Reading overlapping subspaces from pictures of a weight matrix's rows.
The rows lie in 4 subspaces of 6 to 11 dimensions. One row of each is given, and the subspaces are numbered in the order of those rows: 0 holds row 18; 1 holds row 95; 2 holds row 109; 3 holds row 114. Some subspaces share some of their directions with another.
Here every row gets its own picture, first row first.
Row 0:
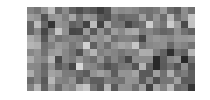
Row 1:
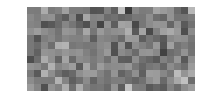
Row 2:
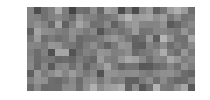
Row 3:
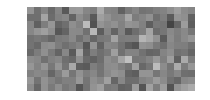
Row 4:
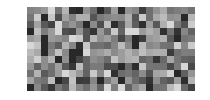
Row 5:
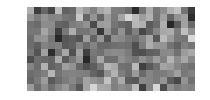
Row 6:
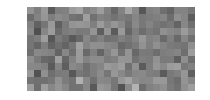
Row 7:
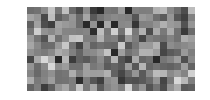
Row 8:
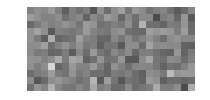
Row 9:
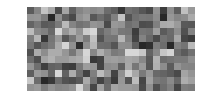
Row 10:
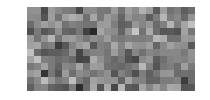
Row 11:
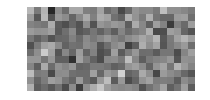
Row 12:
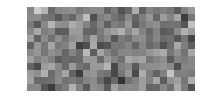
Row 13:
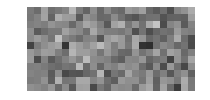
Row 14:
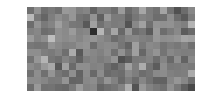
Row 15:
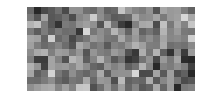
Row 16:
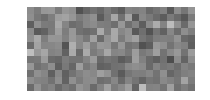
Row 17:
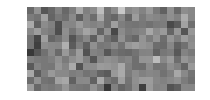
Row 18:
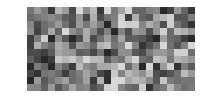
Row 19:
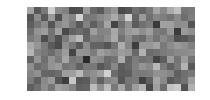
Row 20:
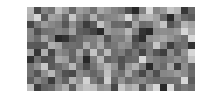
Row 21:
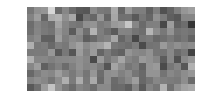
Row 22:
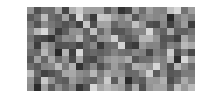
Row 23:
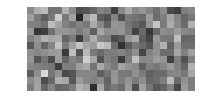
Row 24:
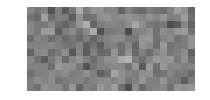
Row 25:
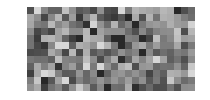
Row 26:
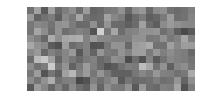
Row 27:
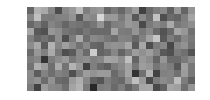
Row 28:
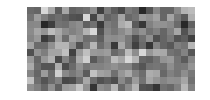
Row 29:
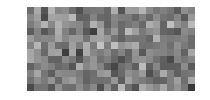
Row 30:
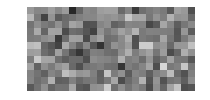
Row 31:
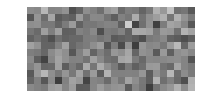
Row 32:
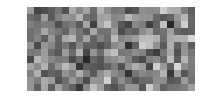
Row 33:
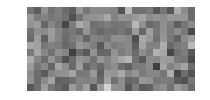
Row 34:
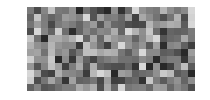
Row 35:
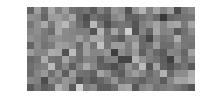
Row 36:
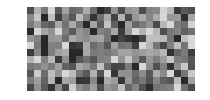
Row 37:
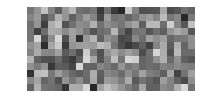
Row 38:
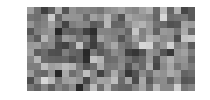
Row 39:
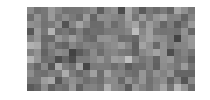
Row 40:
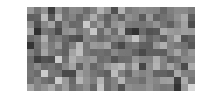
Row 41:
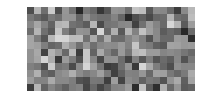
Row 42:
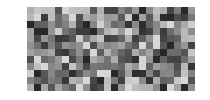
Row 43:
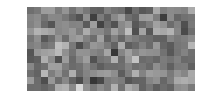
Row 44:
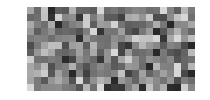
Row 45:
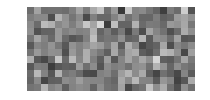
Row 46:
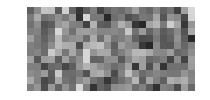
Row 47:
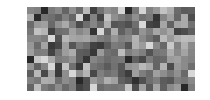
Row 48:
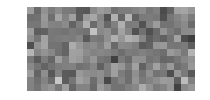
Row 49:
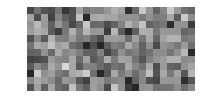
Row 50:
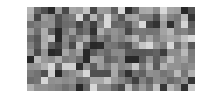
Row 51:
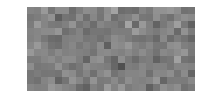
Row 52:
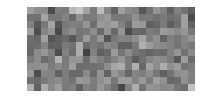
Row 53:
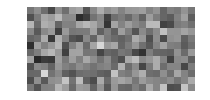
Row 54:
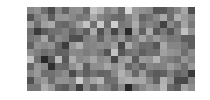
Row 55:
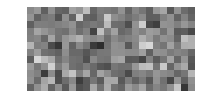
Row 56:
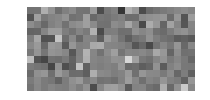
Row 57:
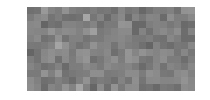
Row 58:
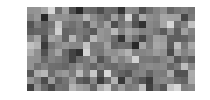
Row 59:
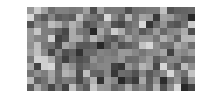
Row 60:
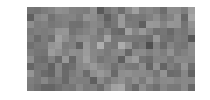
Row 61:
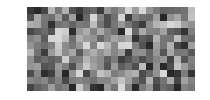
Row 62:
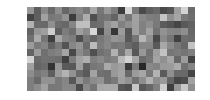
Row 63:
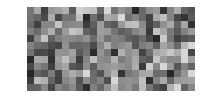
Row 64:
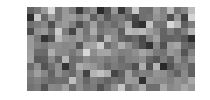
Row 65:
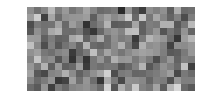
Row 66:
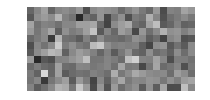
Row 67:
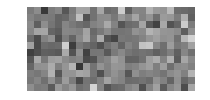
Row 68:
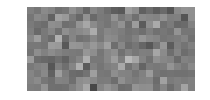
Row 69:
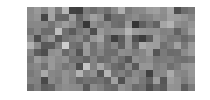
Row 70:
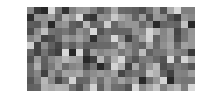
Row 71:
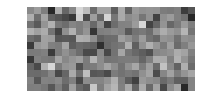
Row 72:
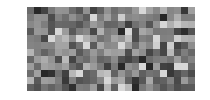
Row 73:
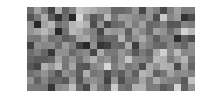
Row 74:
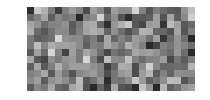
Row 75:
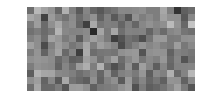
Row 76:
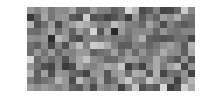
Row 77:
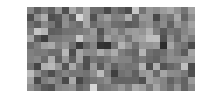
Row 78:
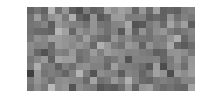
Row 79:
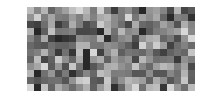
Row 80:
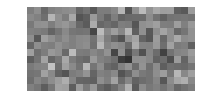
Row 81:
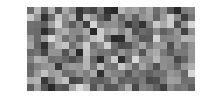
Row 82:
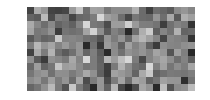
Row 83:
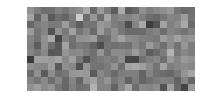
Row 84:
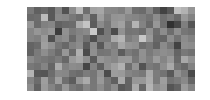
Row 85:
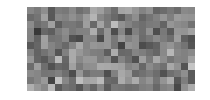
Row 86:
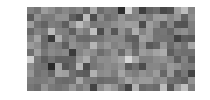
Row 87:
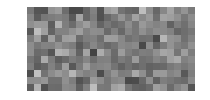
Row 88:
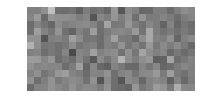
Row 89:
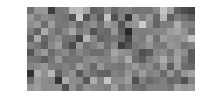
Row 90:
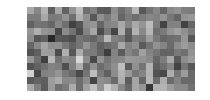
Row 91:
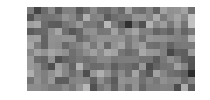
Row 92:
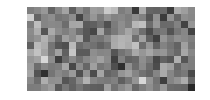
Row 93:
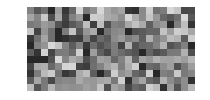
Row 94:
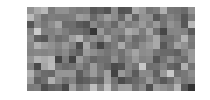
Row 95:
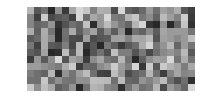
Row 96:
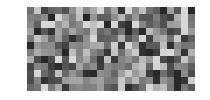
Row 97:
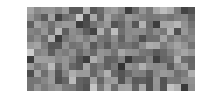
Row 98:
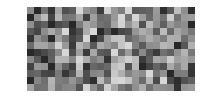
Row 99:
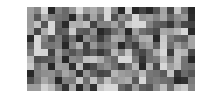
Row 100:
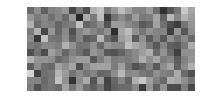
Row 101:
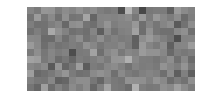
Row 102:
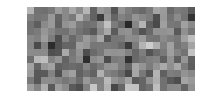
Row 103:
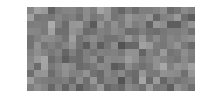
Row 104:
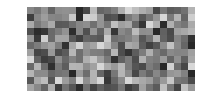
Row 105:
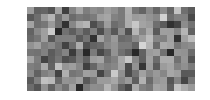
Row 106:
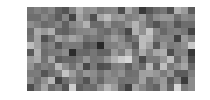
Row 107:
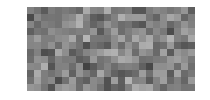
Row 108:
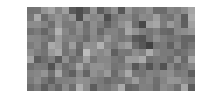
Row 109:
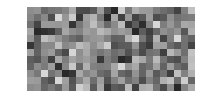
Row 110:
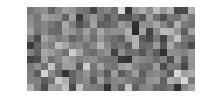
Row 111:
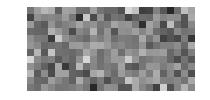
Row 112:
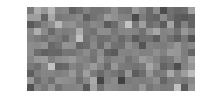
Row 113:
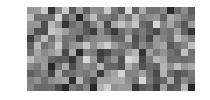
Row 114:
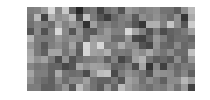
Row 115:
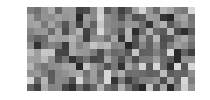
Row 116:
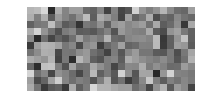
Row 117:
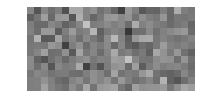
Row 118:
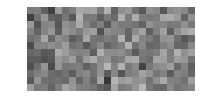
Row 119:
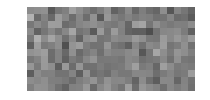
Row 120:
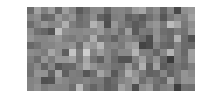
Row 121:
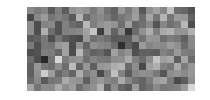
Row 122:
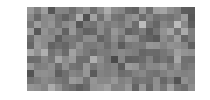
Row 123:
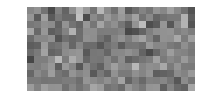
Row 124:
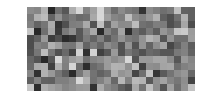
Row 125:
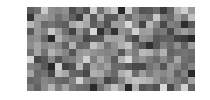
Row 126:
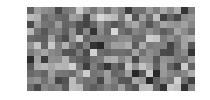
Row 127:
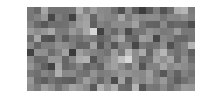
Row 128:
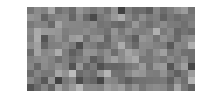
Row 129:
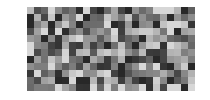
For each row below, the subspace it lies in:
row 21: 0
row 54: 1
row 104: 1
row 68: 2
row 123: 1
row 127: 1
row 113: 0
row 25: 2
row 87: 3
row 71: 0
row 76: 3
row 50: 1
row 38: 1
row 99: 2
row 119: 2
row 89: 2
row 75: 2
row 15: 0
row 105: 1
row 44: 0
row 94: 0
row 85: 1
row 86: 3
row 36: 2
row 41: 3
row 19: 2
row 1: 1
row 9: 1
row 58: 2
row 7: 1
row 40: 2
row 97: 2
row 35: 1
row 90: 0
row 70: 0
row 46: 1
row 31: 2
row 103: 0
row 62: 3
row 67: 2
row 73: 0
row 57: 1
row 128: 1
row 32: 0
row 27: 3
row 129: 2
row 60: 0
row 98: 0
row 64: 2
